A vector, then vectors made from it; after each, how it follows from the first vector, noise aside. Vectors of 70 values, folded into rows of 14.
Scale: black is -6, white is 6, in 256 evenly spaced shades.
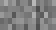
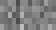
reversed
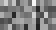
scaled up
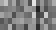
scaled up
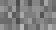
reversed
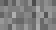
negated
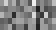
scaled up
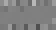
partly zeroed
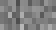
reversed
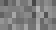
negated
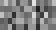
scaled up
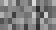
scaled up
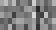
scaled up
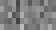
reversed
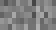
negated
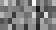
scaled up
